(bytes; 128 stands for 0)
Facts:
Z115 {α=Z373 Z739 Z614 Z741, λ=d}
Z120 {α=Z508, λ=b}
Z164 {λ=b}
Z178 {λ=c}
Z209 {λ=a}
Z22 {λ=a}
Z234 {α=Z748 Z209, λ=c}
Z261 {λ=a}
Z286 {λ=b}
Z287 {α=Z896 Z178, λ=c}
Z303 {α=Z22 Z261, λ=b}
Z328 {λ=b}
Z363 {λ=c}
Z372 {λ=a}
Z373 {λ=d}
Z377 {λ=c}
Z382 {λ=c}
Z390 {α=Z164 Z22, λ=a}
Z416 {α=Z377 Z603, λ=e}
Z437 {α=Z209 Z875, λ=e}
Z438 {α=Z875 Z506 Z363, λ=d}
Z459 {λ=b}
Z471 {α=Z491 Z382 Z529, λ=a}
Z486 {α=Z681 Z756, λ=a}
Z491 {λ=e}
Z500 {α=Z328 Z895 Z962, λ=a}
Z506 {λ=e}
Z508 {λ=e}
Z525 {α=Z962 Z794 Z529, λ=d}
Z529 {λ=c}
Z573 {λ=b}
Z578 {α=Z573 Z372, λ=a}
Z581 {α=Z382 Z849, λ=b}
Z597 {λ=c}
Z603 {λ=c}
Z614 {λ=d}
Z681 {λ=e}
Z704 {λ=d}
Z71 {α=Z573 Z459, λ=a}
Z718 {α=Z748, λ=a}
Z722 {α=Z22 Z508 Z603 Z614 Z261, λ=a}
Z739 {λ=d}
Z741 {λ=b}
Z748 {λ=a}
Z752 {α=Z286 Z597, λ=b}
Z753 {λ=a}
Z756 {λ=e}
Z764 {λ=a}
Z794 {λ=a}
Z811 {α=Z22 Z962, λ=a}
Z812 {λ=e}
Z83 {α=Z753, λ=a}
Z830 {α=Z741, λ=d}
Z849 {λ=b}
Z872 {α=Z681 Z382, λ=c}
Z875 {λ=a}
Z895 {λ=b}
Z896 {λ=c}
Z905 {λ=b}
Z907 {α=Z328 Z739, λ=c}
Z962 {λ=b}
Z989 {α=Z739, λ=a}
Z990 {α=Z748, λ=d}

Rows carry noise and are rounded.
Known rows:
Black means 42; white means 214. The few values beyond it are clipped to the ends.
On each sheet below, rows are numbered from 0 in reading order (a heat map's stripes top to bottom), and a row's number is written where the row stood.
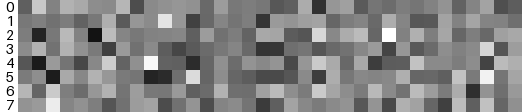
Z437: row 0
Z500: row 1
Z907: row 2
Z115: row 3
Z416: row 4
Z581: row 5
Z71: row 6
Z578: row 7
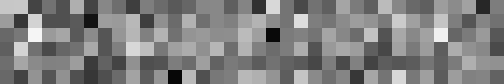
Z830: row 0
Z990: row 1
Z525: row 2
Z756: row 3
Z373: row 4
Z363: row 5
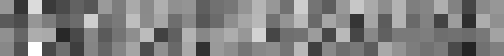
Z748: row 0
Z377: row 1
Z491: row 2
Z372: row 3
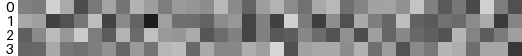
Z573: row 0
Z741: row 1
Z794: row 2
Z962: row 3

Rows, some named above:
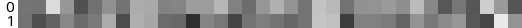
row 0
Z573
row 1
Z603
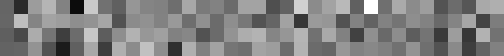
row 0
Z907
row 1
Z437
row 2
Z377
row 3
Z895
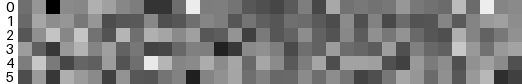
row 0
Z581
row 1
Z373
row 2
Z794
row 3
Z872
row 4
Z756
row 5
Z438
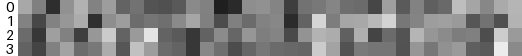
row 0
Z872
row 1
Z989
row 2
Z416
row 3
Z603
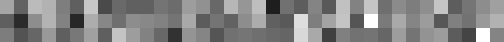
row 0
Z471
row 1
Z907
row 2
Z603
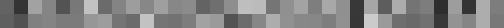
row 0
Z377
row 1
Z328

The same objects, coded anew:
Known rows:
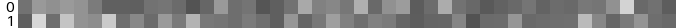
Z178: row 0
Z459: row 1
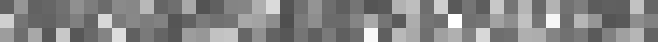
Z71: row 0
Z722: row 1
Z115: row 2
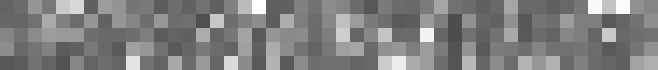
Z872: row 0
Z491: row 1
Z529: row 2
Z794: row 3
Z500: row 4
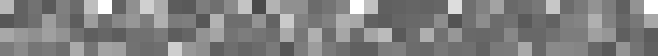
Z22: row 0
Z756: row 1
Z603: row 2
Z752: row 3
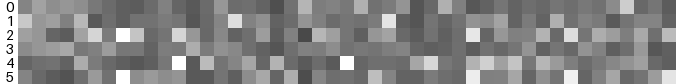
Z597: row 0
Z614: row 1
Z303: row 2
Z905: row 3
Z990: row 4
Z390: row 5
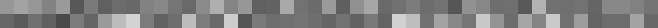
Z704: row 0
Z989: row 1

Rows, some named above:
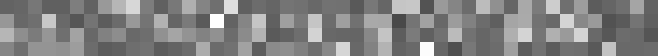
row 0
Z989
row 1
Z508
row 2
Z120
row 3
Z529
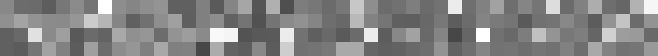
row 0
Z390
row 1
Z164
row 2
Z739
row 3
Z756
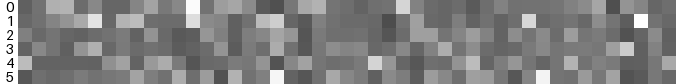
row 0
Z328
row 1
Z581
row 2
Z83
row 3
Z287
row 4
Z261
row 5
Z416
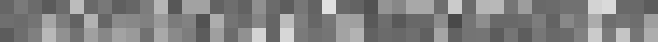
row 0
Z234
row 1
Z756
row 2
Z681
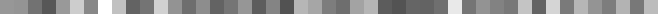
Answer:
Z303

